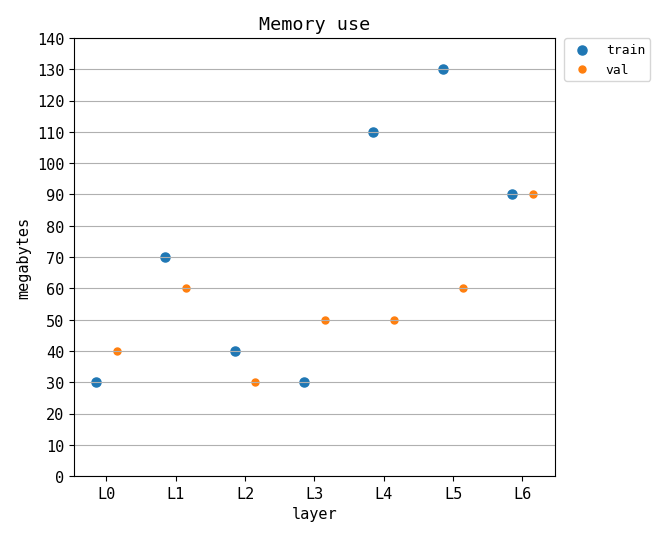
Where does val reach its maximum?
L6
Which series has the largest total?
train
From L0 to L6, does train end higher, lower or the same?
higher
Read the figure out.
Title: Memory use
x-axis: layer, ticks L0 L1 L2 L3 L4 L5 L6
y-axis: megabytes, ticks 0 10 20 30 40 50 60 70 80 90 100 110 120 130 140
Legend: train, val
Values:
train: 30 70 40 30 110 130 90
val: 40 60 30 50 50 60 90
